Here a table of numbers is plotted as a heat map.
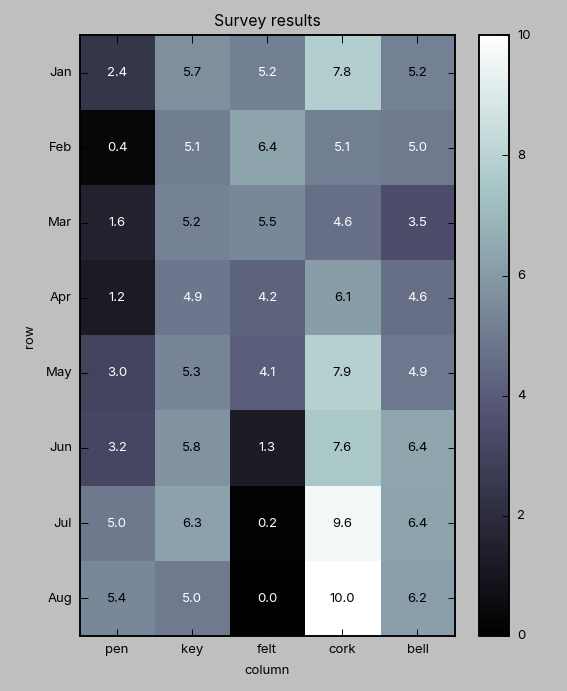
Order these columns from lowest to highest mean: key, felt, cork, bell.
felt, bell, key, cork
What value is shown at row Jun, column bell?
6.4
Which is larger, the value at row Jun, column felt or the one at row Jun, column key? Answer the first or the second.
the second
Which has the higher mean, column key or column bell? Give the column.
key
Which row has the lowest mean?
Mar
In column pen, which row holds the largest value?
Aug
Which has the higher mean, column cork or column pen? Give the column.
cork
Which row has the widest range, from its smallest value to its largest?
Aug
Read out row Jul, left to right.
5.0 6.3 0.2 9.6 6.4
